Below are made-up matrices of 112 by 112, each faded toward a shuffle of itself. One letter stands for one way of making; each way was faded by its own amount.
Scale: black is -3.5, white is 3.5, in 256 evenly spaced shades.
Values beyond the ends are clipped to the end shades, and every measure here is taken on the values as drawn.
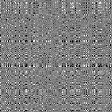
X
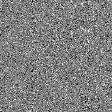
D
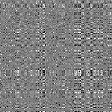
X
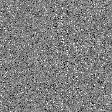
D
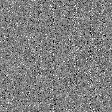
D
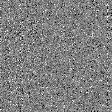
D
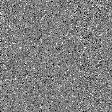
D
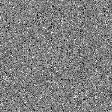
D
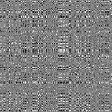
X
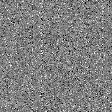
D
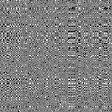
X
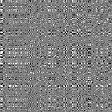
X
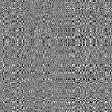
X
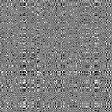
X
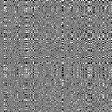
X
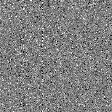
D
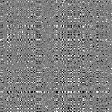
X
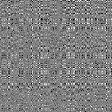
X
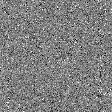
D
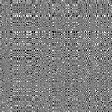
X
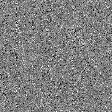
D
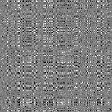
X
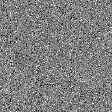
D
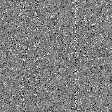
D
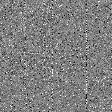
D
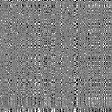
X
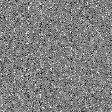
D
